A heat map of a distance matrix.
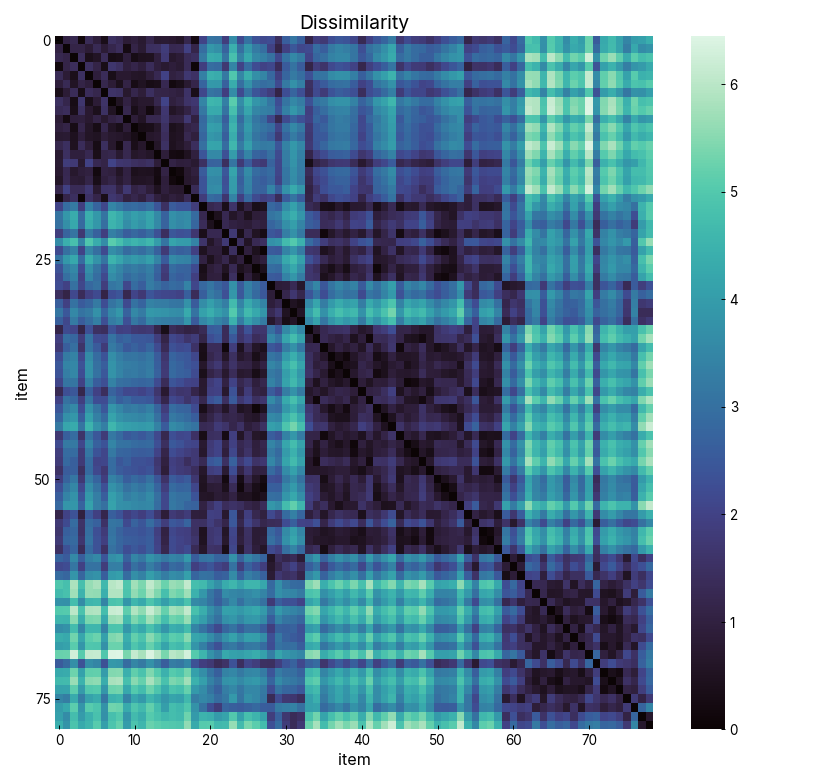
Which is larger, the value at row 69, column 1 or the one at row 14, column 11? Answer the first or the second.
the first
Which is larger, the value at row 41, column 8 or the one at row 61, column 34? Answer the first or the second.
the second
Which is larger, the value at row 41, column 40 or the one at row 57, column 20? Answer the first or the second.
the second
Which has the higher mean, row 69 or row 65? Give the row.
65
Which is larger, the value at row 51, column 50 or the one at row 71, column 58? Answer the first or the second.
the second
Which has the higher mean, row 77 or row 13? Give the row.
77
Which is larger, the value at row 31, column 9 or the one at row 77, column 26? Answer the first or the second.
the second
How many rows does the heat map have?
79
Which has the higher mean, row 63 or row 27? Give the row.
63
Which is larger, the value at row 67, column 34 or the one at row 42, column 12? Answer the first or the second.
the first
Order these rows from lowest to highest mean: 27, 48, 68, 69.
27, 48, 69, 68
